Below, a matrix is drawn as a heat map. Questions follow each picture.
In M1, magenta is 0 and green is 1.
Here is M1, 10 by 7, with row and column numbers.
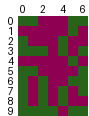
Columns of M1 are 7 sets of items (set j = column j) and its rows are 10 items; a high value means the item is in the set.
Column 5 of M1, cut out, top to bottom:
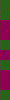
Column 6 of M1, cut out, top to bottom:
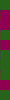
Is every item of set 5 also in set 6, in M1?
no
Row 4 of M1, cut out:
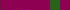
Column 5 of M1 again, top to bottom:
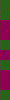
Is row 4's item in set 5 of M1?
yes
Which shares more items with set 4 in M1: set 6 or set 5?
set 6
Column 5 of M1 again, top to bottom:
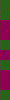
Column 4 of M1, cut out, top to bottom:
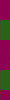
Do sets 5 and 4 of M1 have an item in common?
no
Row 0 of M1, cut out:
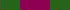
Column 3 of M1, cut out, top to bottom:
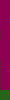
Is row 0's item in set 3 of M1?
no
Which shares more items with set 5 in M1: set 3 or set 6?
set 6
